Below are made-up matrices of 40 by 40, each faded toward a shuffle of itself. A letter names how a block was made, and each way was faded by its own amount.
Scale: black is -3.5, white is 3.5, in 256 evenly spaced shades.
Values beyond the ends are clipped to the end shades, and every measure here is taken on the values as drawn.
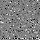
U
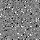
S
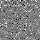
S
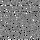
U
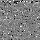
U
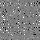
S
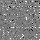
S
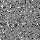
U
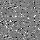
S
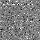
U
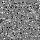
U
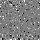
S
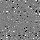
S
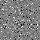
S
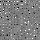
S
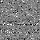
U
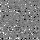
S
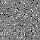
S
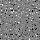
S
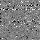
U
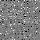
S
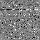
U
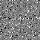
U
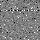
U
